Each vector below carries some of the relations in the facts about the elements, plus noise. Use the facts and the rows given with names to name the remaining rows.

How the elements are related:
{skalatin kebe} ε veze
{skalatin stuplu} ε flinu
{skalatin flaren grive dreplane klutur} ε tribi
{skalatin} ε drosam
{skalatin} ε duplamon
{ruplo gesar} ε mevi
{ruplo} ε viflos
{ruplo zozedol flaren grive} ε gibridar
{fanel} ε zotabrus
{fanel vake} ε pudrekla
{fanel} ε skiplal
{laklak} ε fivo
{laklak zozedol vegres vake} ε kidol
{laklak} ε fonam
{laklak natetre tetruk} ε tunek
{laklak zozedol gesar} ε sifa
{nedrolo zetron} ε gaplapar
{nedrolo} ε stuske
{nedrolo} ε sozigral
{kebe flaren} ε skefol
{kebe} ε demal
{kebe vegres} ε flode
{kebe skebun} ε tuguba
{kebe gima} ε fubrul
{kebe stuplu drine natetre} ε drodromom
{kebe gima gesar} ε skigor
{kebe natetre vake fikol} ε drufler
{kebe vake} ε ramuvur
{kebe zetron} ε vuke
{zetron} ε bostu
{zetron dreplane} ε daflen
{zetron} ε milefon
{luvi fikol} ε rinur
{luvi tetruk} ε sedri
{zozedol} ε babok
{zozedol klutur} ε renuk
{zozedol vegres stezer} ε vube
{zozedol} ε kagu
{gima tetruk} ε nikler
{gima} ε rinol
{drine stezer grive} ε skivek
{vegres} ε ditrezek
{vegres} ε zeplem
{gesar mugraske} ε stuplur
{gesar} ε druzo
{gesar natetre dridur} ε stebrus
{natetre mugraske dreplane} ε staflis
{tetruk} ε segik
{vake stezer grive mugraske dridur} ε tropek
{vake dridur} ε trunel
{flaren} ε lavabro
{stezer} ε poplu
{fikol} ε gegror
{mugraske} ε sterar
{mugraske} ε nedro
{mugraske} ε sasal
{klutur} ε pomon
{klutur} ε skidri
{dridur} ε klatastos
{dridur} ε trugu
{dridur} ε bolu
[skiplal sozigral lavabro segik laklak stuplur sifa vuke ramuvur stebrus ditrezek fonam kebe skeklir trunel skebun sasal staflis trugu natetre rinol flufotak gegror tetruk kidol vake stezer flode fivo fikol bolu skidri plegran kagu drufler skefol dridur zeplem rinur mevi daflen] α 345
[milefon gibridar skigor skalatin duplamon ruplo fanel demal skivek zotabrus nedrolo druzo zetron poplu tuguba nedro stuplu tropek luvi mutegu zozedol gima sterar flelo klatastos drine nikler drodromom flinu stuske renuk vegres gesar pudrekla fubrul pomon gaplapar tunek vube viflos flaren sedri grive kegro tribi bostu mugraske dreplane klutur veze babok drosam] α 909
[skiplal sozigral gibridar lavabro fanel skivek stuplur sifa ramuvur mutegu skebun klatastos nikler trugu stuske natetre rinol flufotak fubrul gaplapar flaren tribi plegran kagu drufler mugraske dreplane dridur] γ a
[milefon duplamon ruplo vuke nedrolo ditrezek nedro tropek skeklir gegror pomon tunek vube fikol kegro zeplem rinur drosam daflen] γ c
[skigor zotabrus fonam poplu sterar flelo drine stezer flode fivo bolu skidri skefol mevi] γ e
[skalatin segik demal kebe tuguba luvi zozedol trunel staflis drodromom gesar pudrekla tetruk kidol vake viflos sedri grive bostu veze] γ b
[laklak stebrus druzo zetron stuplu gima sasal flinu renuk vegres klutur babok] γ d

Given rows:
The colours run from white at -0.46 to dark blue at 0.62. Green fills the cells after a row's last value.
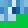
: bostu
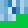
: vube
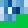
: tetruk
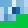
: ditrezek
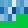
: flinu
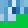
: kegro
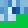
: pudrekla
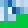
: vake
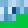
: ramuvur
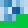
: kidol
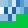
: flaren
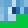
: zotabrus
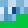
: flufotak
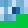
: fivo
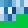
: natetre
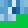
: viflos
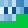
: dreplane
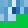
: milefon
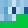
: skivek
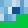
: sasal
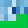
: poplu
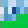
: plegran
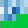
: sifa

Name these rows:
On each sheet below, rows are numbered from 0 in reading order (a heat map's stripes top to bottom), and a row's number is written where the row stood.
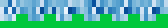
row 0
grive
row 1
fubrul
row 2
trunel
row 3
tunek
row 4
demal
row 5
gegror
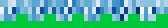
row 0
lavabro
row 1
nikler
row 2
skalatin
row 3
skefol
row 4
stuplu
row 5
dridur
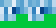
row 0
daflen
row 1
staflis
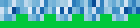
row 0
flode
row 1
gibridar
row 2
tribi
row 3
zozedol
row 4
zetron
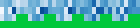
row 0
stezer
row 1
stebrus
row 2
nedro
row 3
gima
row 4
klutur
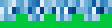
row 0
skidri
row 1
drodromom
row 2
rinur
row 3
sedri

